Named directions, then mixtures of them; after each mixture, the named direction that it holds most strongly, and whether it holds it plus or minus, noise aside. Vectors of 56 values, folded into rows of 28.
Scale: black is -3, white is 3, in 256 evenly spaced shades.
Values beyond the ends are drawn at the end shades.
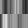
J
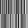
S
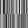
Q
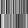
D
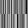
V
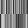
D, plus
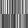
S, minus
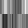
J, minus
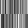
D, minus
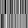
D, minus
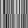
Q, plus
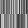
D, plus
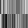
J, minus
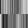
J, minus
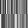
D, minus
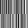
S, plus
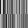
Q, plus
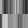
J, plus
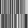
D, minus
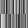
D, plus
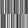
V, plus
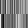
D, minus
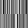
Q, plus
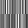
S, minus
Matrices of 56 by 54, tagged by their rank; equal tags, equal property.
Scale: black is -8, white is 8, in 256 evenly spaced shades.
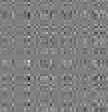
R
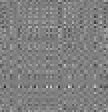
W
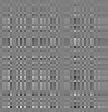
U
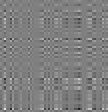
U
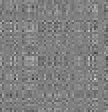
W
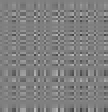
U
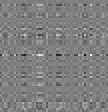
R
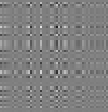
U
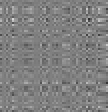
R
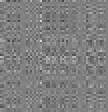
W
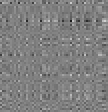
W
